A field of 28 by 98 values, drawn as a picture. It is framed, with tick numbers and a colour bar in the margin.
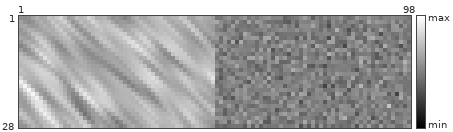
The table splits into one row of 2 panels. Panel 1,1: high, slanting down to the right. Panel 1,2: middling, fine-grained.
